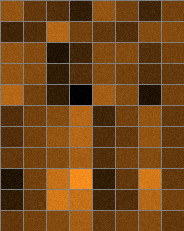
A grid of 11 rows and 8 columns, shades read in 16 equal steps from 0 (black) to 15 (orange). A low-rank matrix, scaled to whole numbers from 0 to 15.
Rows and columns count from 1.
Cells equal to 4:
5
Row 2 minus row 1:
-5 -1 6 4 -3 -2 4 1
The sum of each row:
50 54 51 51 48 57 58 57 64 61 58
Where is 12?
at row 9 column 3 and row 10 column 4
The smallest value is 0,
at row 5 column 4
